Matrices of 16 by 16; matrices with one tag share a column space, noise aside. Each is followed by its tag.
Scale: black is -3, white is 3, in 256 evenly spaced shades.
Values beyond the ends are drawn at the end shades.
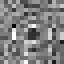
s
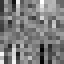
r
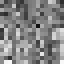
s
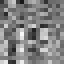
s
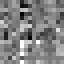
s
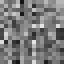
s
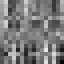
r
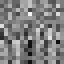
s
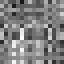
s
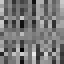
r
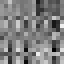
r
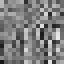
s
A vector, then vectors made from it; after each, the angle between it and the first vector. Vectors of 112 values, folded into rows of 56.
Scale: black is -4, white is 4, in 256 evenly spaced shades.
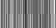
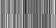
nearly parallel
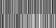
orthogonal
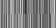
nearly parallel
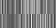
partly opposed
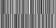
orthogonal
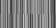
nearly opposite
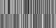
partly aligned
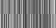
nearly parallel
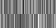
orthogonal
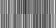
nearly parallel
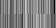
nearly opposite
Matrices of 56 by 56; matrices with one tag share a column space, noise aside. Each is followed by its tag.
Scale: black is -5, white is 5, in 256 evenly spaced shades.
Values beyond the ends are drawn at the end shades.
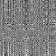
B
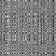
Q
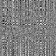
B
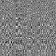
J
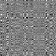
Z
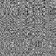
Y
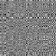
Z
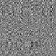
Y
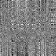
B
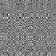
Z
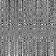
B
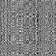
Q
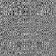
Y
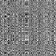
Q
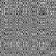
Y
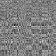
J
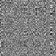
Y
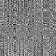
B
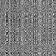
Q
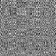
Y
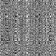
Q
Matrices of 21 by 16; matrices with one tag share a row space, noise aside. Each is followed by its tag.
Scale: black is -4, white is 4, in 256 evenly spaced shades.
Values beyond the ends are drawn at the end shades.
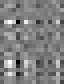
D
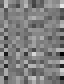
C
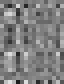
D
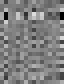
C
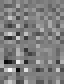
D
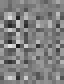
D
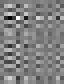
D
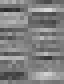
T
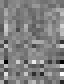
C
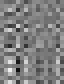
D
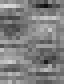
T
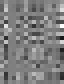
C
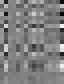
C
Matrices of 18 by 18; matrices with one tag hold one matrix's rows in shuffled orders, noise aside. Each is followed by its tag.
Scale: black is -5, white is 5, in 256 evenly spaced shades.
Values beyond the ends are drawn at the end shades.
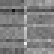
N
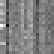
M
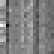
M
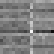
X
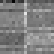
N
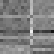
X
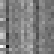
M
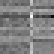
X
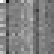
M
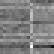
X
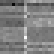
N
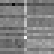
N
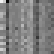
M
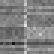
N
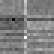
N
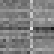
X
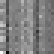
M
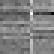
X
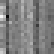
M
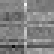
N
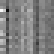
M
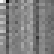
M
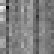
M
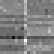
N
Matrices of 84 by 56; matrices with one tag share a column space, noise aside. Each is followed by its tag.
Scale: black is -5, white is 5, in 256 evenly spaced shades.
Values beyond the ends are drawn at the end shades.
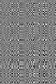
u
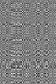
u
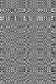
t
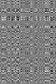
t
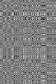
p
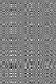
u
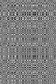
p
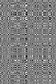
p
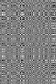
p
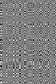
u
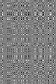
p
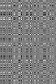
p
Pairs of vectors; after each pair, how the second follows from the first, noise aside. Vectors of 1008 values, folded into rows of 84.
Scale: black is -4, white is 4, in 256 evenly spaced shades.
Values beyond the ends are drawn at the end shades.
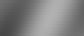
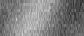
reversed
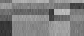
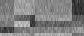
reversed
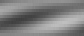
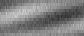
reversed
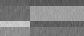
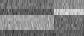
reversed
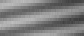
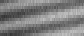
reversed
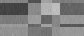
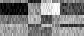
scaled up
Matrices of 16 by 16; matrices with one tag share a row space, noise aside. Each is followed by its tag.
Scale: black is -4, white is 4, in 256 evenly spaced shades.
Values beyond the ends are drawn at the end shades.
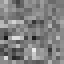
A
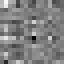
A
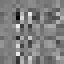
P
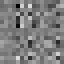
P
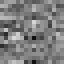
A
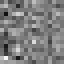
A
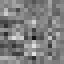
A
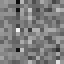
P
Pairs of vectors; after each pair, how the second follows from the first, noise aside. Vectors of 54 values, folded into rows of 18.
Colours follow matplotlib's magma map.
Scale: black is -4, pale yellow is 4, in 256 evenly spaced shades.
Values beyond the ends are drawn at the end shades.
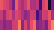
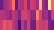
negated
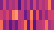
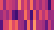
negated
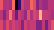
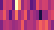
negated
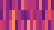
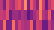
reversed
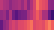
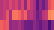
negated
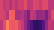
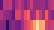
negated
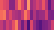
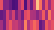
reversed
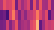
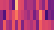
reversed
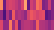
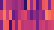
negated
